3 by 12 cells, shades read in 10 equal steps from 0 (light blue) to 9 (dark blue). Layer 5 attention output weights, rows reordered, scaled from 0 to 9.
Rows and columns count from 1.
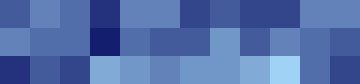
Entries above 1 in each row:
12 12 11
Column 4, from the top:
8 9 2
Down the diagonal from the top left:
6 5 7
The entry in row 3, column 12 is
7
